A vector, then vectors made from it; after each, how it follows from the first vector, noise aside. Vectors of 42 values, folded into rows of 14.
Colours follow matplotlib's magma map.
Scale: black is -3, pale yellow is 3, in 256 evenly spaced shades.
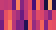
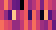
wrapped around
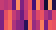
copied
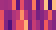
negated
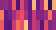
negated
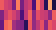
copied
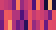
copied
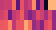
sign-scrambled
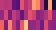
sign-scrambled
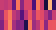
copied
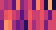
copied
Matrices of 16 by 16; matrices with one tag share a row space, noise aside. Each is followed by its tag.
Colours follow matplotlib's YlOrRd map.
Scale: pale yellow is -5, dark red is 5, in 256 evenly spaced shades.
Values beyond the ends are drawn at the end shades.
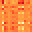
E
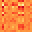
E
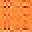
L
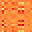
E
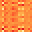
E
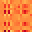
L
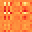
L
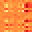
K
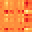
K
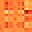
K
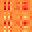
L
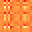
L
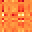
E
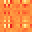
L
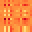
L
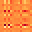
L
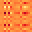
L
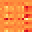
K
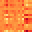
K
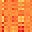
E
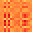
L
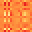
L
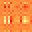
L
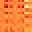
K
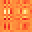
L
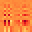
L
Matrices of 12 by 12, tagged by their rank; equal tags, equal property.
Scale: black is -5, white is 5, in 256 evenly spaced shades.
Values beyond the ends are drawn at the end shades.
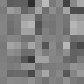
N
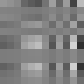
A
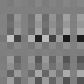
A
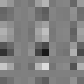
A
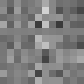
N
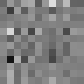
N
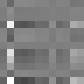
A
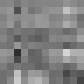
N
